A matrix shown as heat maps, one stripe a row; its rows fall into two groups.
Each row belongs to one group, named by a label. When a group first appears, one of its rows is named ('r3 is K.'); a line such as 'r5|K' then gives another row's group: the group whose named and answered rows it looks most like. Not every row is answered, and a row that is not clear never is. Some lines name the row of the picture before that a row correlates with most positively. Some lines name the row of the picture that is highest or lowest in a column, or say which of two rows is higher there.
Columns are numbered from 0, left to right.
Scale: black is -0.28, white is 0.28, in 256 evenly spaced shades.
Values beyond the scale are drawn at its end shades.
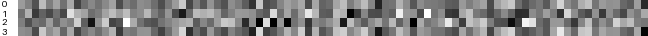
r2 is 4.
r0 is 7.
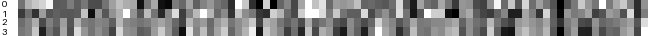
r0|4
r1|4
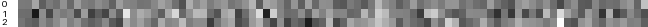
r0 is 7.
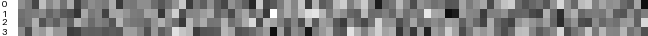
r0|7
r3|4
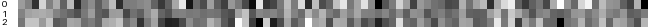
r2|4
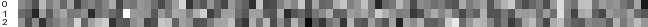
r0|7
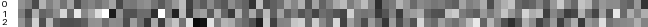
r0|7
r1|4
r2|4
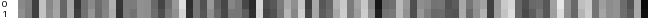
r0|7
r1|7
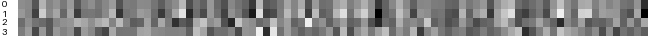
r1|7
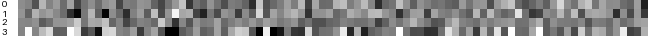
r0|7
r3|4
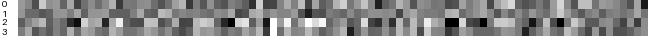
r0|7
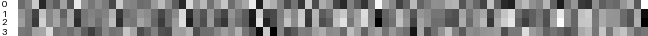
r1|7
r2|7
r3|4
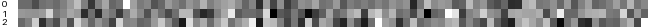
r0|4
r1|4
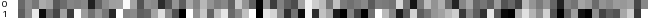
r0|4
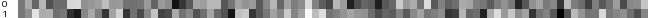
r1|4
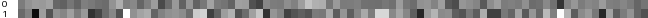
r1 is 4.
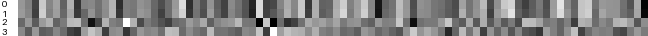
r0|7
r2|4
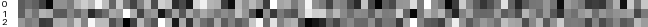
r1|4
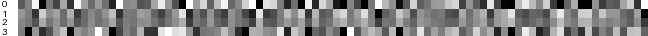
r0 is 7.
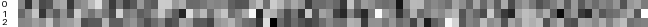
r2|4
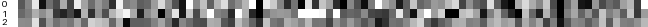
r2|4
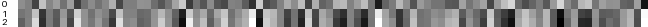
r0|7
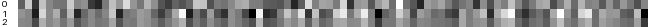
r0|4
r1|7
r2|7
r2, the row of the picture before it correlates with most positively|0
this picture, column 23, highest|1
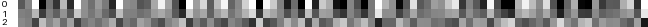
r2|7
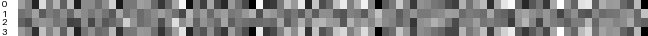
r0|7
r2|4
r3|7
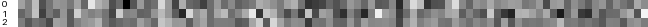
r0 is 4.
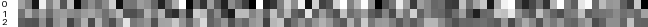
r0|7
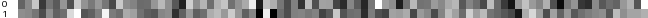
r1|4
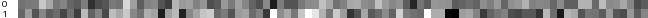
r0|4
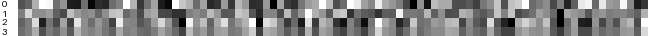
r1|4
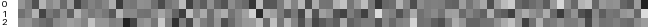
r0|7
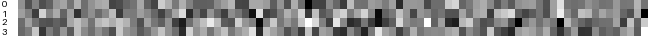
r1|7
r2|4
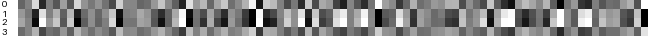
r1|7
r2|7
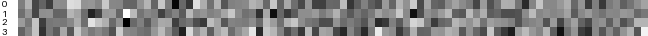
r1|4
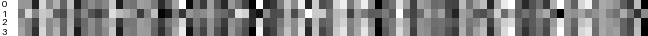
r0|7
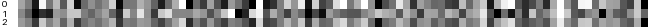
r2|7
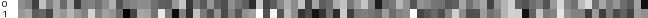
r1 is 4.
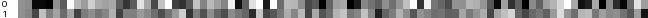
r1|7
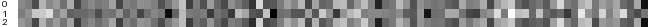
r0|7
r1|4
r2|7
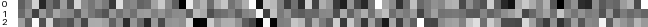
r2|4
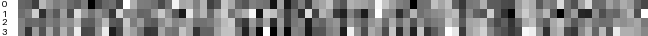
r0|4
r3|4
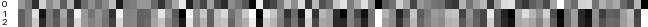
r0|7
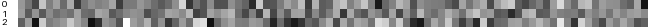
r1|4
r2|4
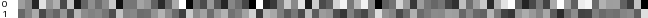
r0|7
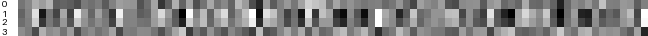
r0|4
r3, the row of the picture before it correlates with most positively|0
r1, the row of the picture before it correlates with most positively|1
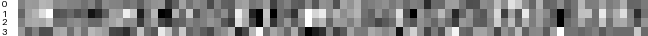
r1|4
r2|4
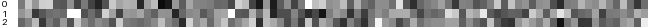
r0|4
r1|4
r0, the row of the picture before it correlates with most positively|1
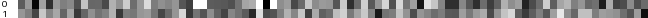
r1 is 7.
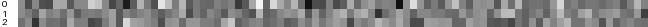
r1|7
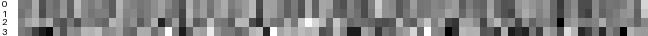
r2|4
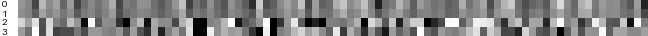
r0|7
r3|4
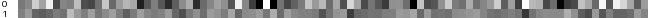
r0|4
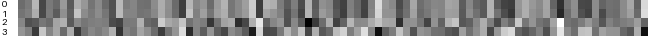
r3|7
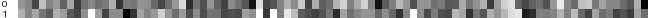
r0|7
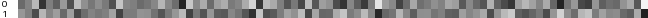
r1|7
